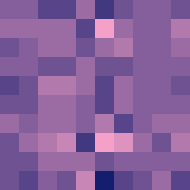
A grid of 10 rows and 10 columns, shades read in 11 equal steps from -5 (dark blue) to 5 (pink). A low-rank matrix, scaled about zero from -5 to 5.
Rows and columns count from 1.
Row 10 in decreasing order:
3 1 0 -1 -1 -1 -2 -2 -2 -5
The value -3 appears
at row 1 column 6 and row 8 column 5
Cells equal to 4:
1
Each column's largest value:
1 1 2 3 3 5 4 1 1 2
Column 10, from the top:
-1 2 1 0 -1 0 1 2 0 -2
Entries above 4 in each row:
0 1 0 0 0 0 0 1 0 0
